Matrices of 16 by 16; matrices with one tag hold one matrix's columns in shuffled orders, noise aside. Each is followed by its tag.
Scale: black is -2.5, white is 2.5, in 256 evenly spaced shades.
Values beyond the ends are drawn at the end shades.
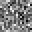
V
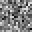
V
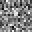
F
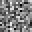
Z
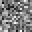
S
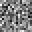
V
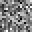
S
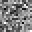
S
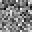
F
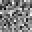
F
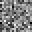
Z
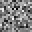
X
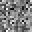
S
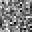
Z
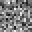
F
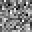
F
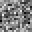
V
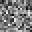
F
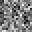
V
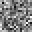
Z
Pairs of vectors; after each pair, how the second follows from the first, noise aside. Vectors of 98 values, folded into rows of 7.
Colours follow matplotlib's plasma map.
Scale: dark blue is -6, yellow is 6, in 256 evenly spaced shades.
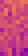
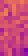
copied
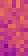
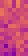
copied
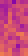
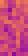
reversed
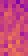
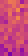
reversed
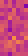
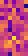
scaled up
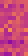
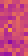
copied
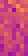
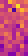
scaled up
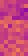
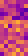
scaled up
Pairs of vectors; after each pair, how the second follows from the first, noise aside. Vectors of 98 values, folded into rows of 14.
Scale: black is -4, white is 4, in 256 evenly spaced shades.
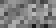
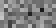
shuffled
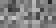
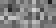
copied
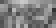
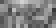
copied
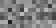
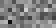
copied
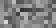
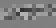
partly zeroed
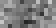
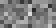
shuffled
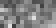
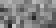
negated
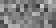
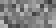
negated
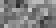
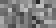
shuffled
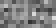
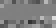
partly zeroed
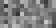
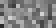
wrapped around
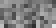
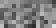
copied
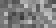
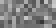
shuffled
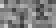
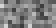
copied
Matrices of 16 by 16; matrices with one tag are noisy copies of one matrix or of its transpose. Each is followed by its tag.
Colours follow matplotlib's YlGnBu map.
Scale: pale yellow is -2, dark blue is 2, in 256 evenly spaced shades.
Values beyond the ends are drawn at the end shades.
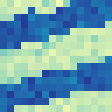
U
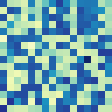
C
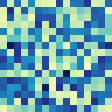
C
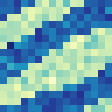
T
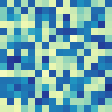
C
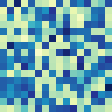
C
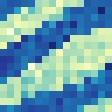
T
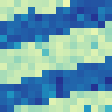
U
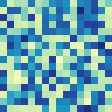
C
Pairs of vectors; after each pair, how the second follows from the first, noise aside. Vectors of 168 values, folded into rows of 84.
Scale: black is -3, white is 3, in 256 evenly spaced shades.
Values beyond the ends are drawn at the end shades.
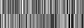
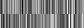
negated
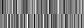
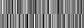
negated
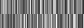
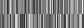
wrapped around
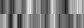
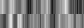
negated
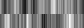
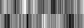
negated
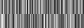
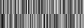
negated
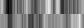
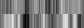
wrapped around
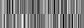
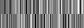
wrapped around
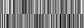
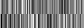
wrapped around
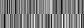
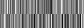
negated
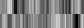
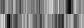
wrapped around
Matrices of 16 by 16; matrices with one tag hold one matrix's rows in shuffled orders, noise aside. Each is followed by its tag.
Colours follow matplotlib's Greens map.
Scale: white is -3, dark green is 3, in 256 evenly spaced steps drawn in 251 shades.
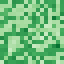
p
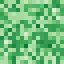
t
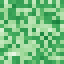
t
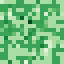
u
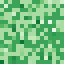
t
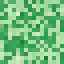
p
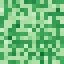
t
